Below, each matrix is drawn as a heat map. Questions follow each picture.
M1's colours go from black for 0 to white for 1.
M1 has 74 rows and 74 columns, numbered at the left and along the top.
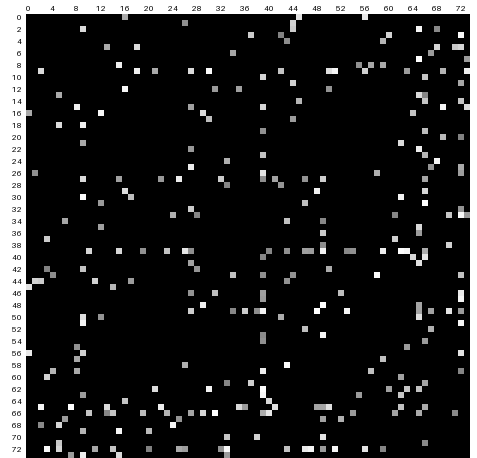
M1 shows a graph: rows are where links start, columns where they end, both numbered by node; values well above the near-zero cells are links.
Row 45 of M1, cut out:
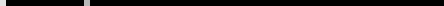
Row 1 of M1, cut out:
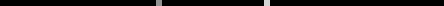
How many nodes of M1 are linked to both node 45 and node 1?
0
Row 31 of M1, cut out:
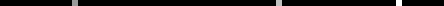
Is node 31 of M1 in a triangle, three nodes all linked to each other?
no
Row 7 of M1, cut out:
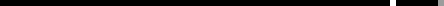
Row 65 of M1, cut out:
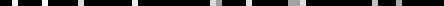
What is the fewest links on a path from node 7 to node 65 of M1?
1
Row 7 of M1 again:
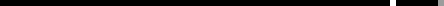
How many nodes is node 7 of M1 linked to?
2
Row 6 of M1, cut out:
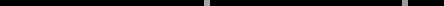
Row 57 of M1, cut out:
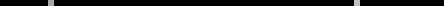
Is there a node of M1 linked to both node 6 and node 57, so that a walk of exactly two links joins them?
no
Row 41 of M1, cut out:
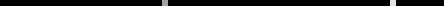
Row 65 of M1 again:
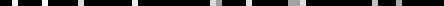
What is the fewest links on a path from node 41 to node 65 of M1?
1
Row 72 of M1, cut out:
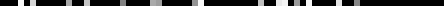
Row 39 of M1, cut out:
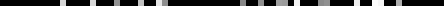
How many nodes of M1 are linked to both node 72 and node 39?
6
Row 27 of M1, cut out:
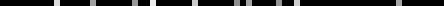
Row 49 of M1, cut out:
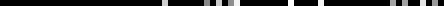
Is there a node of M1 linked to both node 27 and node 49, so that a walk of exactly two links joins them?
yes
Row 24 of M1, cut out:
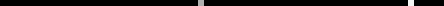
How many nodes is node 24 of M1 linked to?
2
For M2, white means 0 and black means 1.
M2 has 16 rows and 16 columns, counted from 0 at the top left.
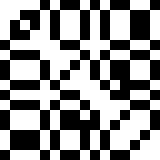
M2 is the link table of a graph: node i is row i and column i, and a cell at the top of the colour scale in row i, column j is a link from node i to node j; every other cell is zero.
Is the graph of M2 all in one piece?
yes
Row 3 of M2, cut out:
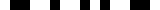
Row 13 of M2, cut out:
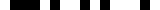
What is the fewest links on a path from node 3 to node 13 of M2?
1
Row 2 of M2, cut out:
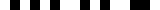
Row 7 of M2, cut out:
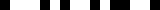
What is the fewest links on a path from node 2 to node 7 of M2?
3
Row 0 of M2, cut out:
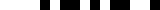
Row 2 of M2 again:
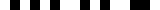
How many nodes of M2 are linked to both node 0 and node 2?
0
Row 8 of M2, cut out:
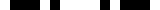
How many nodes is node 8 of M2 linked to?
8
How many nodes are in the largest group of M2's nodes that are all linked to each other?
8
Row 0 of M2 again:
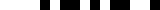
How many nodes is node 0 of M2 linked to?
7
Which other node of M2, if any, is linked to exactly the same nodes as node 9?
node 4
